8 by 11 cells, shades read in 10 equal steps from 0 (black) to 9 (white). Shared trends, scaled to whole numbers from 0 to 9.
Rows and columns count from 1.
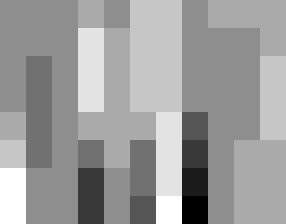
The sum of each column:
51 36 40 44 45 45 61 26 41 44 51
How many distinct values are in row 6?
6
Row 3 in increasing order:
4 5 5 5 5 5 6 7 7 7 8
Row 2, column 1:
5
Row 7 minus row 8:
0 0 0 0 0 1 -1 1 0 0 0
